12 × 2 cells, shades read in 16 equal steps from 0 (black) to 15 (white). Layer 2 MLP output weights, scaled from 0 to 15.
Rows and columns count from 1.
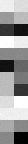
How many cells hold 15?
2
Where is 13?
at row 1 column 2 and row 9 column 1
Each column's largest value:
15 15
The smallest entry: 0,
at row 12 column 2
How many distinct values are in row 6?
2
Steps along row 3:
down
